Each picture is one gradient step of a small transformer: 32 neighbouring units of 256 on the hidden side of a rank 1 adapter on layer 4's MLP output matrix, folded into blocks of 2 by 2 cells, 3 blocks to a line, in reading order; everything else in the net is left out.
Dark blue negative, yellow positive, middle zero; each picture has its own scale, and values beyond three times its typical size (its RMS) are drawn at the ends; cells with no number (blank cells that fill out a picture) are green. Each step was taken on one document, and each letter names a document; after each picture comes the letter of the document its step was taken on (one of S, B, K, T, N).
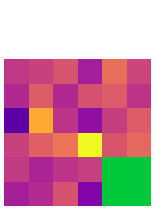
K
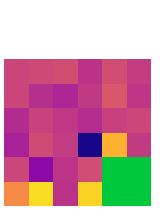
K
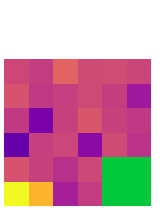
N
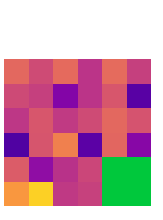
N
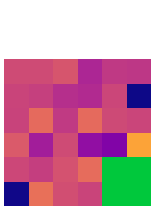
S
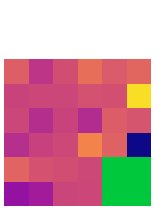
S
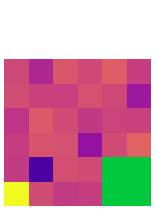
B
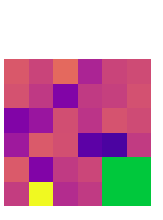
K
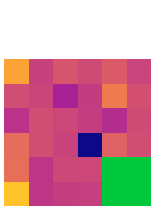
N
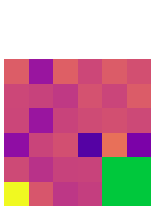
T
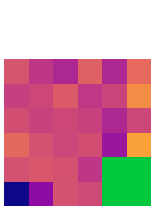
S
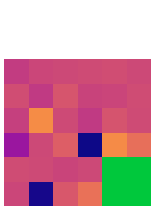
K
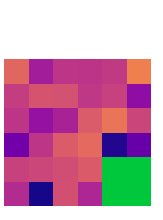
S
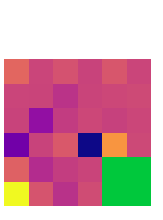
N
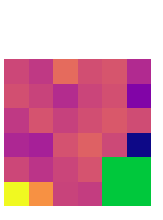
S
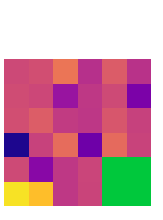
N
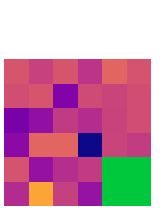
K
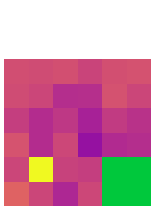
B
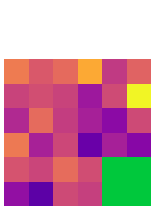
S
